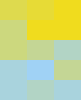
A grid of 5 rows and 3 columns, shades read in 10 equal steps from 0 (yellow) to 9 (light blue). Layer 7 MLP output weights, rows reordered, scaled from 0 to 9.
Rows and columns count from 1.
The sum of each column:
26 22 20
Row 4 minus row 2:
4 9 5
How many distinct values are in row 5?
2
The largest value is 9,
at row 4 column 2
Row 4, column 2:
9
